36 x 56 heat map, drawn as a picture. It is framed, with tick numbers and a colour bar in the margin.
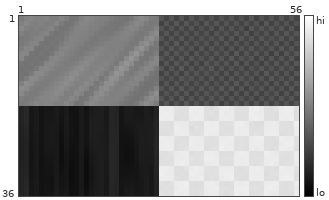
The table splits into 2 rows of 2 panels. Panel 1,1: middling, slanting up to the right, faint in contrast. Panel 1,2: low, checkered, faint in contrast. Panel 2,1: very low, streaked downward, faint in contrast. Panel 2,2: very high, checkered, faint in contrast.
